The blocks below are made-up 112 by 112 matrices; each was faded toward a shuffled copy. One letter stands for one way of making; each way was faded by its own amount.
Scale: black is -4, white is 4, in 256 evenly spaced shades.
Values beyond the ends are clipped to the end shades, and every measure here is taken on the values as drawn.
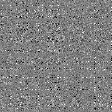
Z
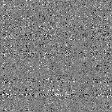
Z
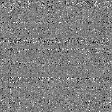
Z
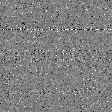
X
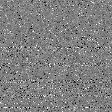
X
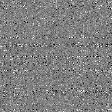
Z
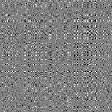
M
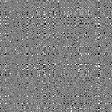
M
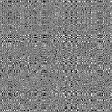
M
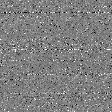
X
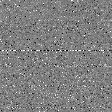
X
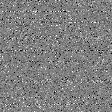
X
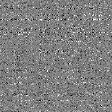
Z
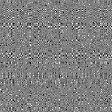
M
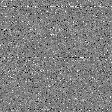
X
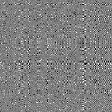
M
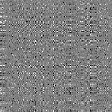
M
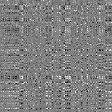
M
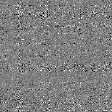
Z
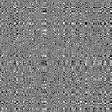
M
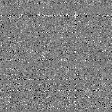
Z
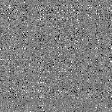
Z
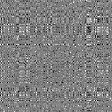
M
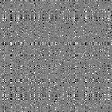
M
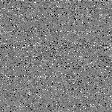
X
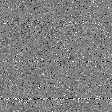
X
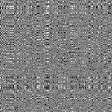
M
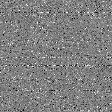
X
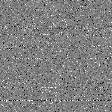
X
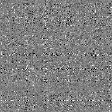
Z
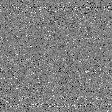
X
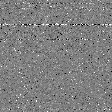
X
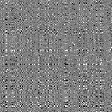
M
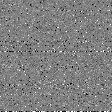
X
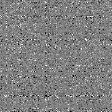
Z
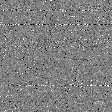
X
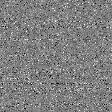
X
